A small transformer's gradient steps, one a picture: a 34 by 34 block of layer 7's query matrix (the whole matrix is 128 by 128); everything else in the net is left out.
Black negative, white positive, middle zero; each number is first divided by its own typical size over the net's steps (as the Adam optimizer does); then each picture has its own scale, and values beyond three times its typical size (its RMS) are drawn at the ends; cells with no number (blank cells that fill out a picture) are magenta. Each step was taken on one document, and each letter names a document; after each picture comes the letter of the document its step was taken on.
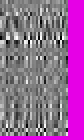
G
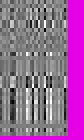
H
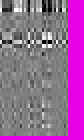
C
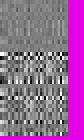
G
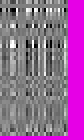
H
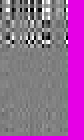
C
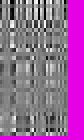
H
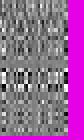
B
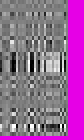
H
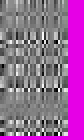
G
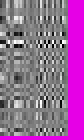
G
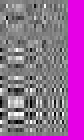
G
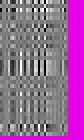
H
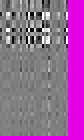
C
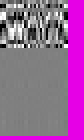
B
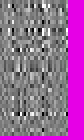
C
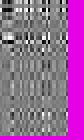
C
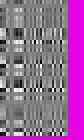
G
